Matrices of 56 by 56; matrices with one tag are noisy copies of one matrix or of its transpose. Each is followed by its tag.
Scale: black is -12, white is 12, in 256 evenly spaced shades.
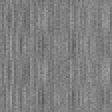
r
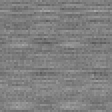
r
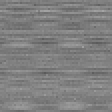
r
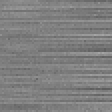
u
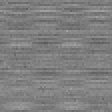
r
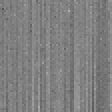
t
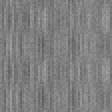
r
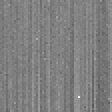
t
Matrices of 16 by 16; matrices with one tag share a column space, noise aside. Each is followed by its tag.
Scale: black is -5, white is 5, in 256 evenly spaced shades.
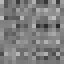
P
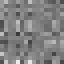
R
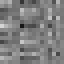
P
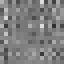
P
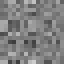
R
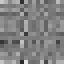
R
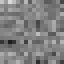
R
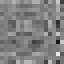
R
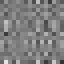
R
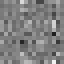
R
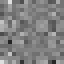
R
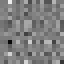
R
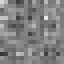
P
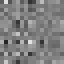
R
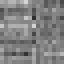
P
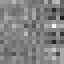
P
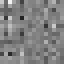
P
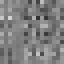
P
